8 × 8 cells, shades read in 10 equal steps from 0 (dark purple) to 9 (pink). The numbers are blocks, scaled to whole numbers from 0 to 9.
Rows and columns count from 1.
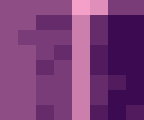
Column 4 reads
4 2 3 2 3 3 3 3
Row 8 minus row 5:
0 0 0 0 0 0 0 1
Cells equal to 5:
0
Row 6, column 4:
3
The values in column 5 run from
7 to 9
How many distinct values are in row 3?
5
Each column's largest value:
4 4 4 4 9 8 3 3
